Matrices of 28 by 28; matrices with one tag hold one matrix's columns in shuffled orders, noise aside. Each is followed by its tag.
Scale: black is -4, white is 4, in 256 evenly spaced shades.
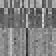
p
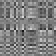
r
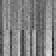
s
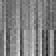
s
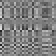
r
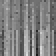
s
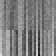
s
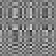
r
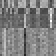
p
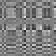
r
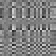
r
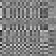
r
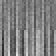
s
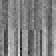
s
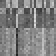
p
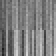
s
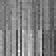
s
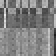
p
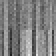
s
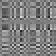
r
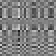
r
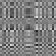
r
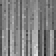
s
